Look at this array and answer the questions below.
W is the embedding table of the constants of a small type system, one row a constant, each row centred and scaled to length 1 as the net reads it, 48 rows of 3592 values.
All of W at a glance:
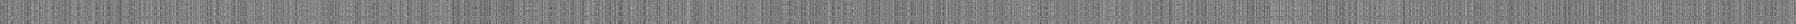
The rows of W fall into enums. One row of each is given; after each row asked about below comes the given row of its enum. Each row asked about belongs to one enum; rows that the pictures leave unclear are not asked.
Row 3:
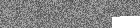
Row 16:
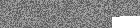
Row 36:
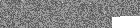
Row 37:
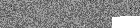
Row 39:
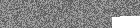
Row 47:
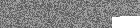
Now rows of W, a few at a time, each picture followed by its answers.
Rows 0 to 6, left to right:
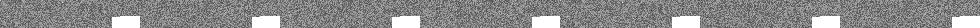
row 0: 36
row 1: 16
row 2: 39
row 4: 36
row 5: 47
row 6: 16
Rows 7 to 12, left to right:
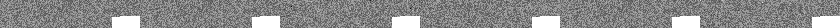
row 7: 39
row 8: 39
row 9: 37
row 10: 47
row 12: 36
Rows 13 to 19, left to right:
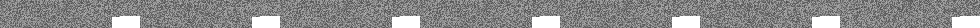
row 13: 16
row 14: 47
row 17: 16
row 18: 47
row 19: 39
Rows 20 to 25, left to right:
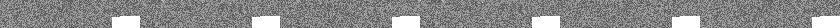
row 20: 39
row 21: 36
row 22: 47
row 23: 36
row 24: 16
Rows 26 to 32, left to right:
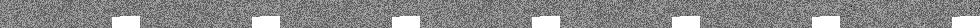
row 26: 39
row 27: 47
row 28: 16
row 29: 39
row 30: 3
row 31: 47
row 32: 37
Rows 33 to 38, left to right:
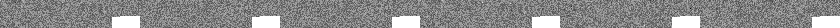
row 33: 36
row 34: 16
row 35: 16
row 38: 3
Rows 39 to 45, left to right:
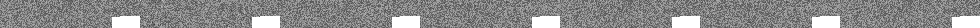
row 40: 36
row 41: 16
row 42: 47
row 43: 39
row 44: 47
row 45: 39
